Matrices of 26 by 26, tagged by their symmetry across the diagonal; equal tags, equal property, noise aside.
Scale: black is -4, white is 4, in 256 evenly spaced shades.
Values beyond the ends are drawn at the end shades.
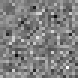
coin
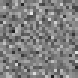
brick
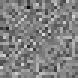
coin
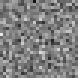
brick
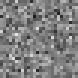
brick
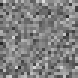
brick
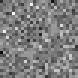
coin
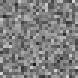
coin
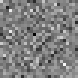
coin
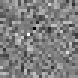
brick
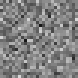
coin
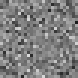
coin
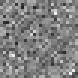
coin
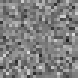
brick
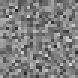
brick
